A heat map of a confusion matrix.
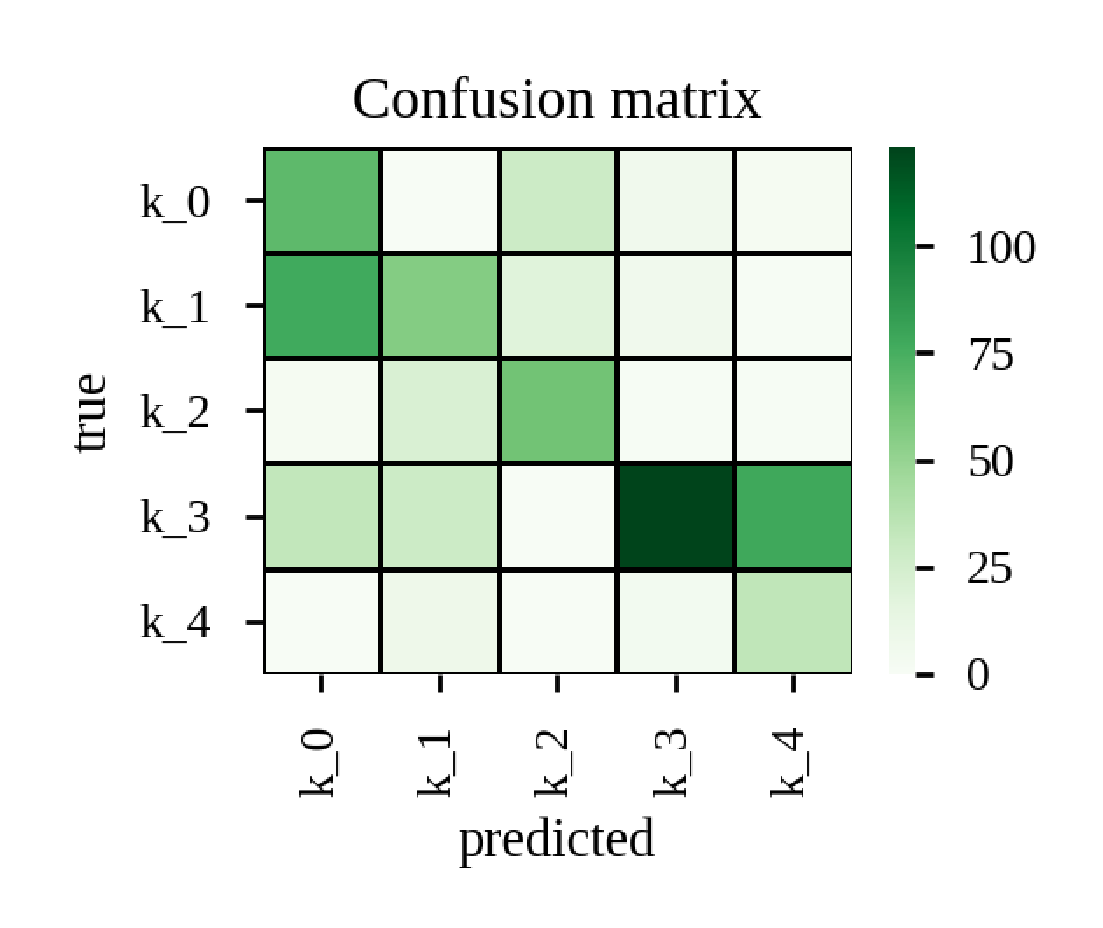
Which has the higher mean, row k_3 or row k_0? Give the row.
k_3
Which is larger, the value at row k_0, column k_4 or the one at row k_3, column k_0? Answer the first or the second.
the second
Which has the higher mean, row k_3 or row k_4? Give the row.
k_3
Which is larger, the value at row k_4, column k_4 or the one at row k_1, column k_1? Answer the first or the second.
the second
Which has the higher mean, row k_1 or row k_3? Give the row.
k_3
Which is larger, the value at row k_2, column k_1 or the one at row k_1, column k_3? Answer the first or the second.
the first
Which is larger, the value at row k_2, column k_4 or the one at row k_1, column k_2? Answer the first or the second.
the second
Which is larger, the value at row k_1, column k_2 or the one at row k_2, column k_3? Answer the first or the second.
the first
